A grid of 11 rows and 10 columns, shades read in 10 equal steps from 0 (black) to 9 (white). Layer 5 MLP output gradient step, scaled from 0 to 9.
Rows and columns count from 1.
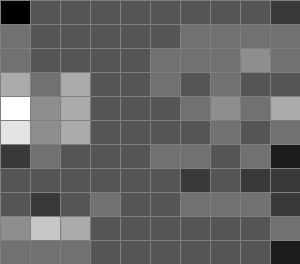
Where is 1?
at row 7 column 10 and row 11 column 10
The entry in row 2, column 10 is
4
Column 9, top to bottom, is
3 4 5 3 4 3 4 2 4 3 3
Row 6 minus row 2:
4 2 3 0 0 0 -1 0 -1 0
